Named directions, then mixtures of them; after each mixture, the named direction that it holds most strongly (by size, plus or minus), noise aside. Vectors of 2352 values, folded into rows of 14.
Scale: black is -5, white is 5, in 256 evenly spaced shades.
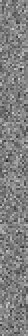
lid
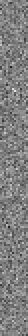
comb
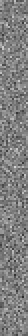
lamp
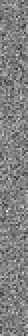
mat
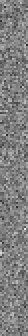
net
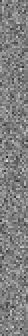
lid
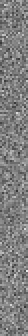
net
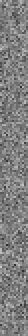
lid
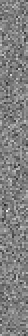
mat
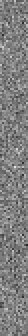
lamp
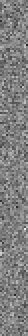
net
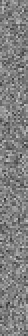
lid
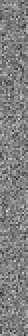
mat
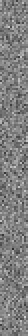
lid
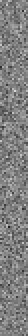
comb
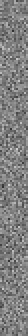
lamp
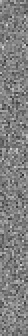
lamp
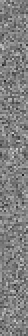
lamp
